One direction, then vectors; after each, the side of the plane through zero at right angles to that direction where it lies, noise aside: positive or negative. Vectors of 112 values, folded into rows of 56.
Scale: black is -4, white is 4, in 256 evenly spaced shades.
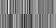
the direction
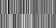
negative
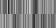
negative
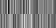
negative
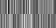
negative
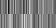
negative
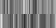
positive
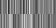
negative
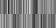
negative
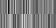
negative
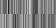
negative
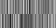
positive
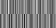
positive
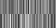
negative
